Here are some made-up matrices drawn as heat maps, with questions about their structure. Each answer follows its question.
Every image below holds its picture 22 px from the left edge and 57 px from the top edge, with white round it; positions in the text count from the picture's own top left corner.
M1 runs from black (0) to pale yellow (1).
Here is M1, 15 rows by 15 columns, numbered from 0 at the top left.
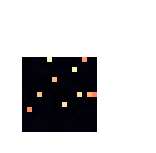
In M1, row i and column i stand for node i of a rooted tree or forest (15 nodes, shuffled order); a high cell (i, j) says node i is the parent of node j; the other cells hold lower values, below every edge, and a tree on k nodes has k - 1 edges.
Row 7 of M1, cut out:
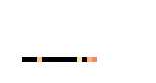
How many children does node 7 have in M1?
4
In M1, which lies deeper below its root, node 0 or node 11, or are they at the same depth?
node 11
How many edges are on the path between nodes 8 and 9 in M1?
1
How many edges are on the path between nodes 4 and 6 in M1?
1
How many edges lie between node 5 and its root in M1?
1
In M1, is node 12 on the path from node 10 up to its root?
no
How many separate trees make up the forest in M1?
5
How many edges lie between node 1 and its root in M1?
2
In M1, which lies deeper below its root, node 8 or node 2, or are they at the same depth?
node 8
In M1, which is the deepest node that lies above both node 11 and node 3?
7
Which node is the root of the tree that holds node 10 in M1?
2
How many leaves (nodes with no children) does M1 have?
9
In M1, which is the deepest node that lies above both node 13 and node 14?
7
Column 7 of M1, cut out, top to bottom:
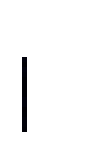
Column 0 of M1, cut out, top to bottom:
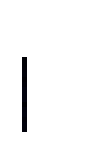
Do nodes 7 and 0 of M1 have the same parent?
no
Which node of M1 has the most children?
7
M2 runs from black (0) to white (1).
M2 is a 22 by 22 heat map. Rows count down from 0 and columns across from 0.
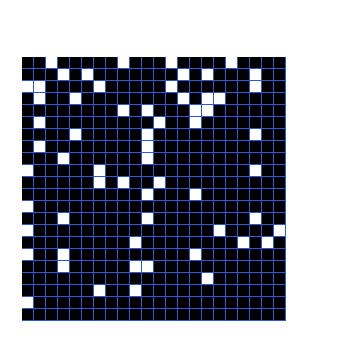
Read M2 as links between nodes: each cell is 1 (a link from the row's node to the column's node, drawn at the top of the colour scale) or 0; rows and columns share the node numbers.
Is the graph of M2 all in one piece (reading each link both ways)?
yes
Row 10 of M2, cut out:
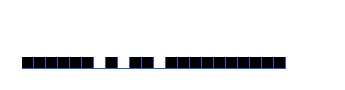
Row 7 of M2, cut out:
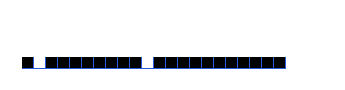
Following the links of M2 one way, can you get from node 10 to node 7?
no
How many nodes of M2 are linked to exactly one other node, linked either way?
2
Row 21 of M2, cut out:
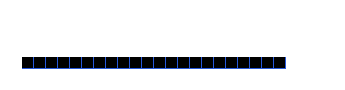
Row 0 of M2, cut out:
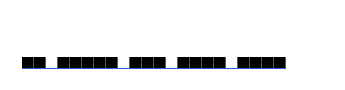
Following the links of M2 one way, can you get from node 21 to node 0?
no
